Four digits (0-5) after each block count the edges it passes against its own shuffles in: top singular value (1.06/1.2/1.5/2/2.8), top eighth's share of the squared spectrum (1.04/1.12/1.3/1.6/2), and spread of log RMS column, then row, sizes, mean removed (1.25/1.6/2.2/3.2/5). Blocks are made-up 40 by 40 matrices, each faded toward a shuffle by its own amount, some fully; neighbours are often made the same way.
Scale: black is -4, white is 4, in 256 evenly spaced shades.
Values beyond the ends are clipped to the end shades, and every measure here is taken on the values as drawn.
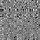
3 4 2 2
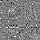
3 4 1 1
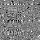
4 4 1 2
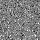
0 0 0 0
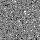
0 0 0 0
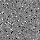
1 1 0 0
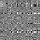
4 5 2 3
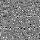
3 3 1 2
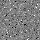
1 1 0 0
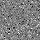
2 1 0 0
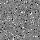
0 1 0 0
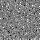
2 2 0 0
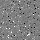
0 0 0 0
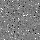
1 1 0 0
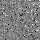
1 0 0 0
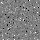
0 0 0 0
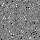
0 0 0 0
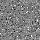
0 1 0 0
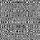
4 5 2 3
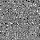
2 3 0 1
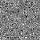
3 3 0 1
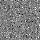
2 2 0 0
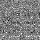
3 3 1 1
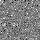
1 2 0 0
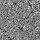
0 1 0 1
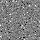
0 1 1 0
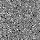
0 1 0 1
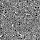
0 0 0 1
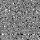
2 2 0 2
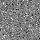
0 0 0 0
